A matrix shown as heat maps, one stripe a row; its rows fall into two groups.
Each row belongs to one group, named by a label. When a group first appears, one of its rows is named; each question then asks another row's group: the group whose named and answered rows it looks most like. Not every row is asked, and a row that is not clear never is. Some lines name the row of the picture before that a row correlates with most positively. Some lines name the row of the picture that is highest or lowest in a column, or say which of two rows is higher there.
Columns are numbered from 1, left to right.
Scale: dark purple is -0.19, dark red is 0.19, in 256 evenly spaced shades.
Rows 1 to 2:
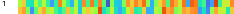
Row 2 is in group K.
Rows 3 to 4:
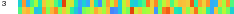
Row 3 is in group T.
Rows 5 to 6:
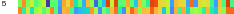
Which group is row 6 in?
T
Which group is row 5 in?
T
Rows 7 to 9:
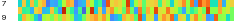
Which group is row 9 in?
K
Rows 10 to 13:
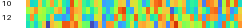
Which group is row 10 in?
T
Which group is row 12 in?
T
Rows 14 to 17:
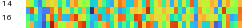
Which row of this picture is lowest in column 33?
17
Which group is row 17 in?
K
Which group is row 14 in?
T
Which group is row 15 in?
K
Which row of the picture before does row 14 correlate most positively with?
11
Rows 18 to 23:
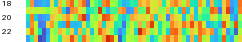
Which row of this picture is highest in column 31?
19
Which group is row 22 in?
K
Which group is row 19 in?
T
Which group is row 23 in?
K
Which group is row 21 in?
K
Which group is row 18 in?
K
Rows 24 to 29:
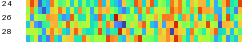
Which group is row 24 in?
K
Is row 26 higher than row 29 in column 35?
Yes
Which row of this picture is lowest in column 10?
26
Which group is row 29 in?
K
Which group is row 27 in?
K
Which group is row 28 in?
T
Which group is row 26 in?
T
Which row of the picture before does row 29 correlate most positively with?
23
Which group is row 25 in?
K
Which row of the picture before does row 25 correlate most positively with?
22
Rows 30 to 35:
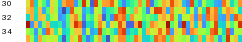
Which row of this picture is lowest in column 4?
33
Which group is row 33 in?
T
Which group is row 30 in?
K
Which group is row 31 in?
T
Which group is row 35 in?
T
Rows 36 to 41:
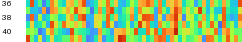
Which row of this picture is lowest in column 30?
40
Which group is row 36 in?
K
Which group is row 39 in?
K
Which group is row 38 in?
K
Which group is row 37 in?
K
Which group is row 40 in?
T
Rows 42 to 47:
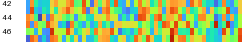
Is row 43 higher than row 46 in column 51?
Yes
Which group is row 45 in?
T
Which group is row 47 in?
K
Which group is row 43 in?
K
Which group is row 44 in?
K
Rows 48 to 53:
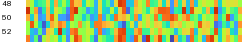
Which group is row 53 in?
T
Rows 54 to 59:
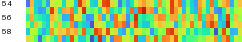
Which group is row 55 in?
K
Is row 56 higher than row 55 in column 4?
Yes
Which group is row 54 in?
K
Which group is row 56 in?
T
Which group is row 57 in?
T
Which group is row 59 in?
T
